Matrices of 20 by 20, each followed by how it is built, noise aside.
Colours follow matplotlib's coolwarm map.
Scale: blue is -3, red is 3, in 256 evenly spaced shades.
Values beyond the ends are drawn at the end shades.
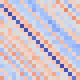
Toeplitz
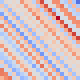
Toeplitz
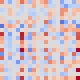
low rank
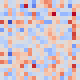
low rank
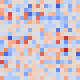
low rank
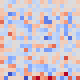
low rank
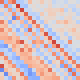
Toeplitz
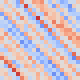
Toeplitz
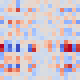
low rank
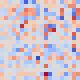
low rank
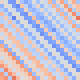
Toeplitz
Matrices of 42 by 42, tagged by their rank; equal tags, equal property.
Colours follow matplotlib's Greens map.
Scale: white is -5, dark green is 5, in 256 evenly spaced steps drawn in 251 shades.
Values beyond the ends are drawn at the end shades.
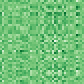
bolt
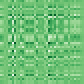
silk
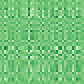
silk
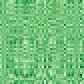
bolt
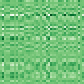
silk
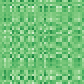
silk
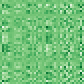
bolt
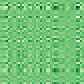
silk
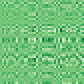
bolt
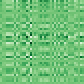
silk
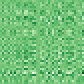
bolt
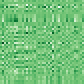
bolt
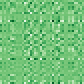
bolt
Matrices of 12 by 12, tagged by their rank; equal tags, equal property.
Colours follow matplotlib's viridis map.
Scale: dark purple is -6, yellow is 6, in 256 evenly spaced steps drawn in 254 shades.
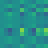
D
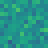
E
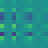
D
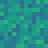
E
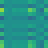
D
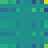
D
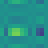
D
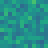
E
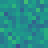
E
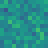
E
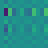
D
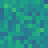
E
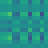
D
